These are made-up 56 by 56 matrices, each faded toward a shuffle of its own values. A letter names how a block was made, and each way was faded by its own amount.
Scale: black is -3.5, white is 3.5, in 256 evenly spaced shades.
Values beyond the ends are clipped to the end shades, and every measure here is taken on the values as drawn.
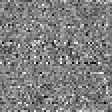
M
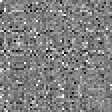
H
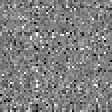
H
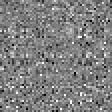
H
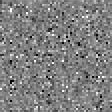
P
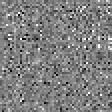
H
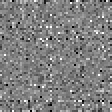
P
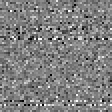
M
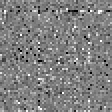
P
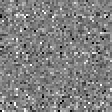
P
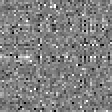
H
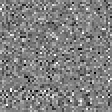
H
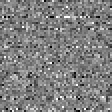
M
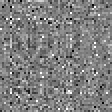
H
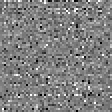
H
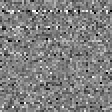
M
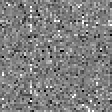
P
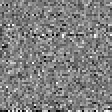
M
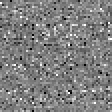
P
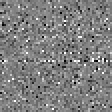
P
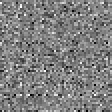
M
